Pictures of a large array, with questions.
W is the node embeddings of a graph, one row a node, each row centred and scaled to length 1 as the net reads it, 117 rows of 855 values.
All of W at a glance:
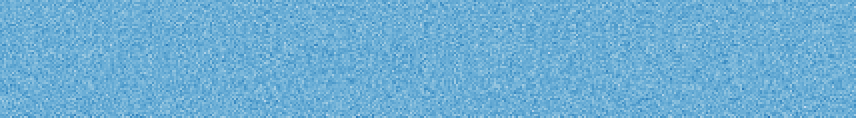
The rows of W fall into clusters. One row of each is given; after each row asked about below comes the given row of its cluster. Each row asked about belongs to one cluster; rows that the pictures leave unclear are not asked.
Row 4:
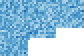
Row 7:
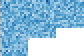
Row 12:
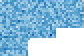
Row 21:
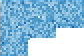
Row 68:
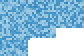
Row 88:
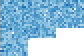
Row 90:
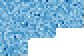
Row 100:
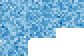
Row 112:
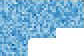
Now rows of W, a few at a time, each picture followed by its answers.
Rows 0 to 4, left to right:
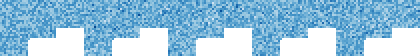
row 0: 12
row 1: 68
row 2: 88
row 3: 100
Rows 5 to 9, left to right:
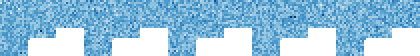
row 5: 4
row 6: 21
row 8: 21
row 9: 68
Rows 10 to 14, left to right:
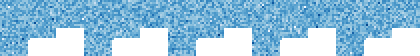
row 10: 12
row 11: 88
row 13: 112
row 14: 100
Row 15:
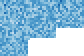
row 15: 21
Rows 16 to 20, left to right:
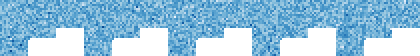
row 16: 68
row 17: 112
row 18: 90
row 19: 100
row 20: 4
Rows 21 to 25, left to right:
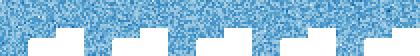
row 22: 7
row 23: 12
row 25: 88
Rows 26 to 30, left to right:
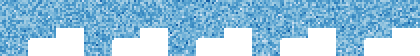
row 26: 12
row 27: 112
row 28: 90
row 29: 88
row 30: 88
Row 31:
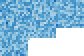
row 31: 7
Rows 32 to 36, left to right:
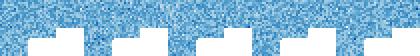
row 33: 112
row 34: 68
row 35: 90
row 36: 88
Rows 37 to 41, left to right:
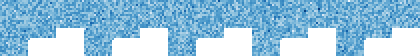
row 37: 12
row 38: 100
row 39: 21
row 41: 4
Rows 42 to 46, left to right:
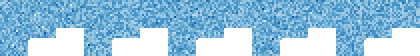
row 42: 112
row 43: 88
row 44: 90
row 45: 90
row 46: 100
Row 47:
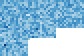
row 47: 88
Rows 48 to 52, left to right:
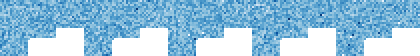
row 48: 21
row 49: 100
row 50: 21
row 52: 90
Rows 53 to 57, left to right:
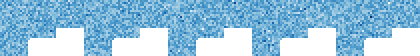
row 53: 12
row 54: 68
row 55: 68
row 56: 100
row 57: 68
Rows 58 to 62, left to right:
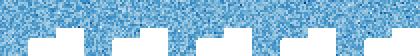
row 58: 88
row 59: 7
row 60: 4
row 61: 68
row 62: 68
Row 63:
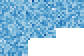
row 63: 100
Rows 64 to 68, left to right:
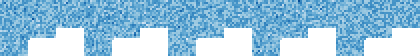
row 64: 4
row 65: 7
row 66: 88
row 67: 7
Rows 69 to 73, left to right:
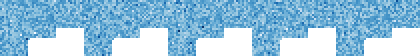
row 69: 21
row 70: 100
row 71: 21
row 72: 7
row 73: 21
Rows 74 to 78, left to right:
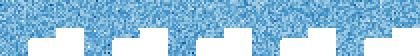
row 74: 100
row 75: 4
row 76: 4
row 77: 112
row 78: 88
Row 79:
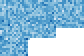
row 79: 21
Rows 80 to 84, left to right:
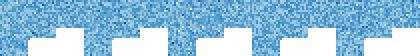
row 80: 68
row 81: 88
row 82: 21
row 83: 68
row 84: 88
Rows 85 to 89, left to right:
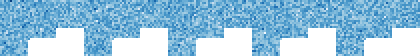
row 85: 90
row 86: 90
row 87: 88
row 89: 12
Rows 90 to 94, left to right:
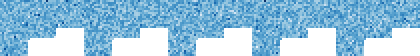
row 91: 7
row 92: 7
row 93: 4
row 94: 112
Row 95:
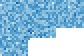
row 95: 68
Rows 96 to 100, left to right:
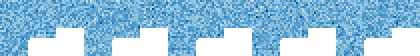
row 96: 4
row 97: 7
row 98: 12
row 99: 12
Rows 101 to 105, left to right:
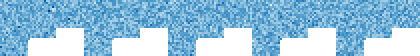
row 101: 112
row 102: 88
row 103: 112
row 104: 100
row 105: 4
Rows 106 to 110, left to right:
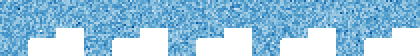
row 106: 4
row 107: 68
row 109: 100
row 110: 21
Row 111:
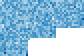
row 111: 12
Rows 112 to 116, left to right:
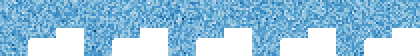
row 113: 4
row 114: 7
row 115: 7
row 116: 100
